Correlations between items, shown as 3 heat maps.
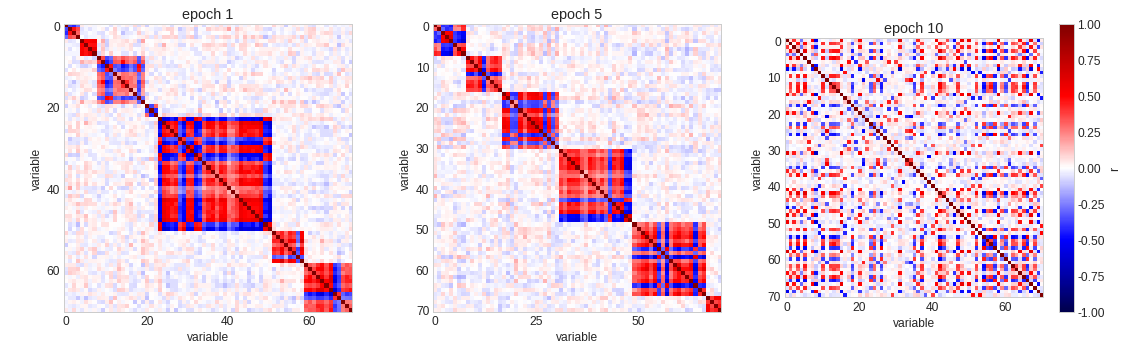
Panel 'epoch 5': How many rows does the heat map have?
71
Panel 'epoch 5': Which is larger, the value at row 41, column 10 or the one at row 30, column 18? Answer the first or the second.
the second
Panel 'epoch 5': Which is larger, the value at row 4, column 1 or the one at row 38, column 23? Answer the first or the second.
the second
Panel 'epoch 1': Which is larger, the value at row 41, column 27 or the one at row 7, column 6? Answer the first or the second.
the second
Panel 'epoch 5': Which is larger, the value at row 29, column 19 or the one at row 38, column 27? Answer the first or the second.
the first
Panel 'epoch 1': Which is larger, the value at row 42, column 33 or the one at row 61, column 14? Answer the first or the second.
the second
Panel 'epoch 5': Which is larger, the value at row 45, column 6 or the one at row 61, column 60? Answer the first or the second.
the second
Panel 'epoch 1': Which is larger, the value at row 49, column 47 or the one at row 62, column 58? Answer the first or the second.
the second
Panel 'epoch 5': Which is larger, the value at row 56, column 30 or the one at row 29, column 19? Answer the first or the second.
the second
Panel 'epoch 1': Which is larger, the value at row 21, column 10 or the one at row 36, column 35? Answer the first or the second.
the second
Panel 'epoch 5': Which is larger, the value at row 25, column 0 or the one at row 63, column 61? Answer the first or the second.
the second
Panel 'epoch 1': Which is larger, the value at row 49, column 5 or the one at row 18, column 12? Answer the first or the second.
the first
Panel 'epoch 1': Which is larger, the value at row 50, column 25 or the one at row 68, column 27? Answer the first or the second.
the second
